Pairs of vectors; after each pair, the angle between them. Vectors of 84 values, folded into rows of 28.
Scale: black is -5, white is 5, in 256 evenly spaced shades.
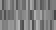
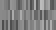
partly opposed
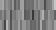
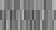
nearly parallel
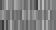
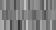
partly opposed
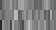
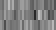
orthogonal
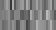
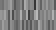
orthogonal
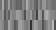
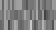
nearly opposite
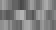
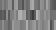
partly aligned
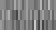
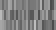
partly aligned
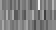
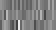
partly aligned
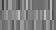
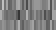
nearly opposite
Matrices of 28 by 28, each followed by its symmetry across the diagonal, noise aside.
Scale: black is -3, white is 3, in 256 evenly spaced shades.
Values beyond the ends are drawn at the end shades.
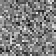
antisymmetric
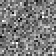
symmetric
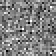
antisymmetric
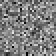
neither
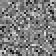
symmetric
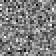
antisymmetric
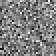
antisymmetric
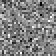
neither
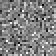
symmetric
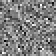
antisymmetric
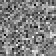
symmetric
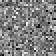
neither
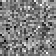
antisymmetric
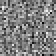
neither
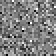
antisymmetric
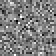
antisymmetric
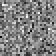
neither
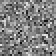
neither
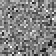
symmetric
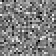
antisymmetric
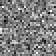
neither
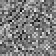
symmetric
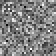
symmetric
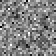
symmetric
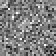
symmetric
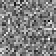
neither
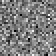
neither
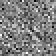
antisymmetric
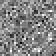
symmetric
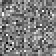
neither
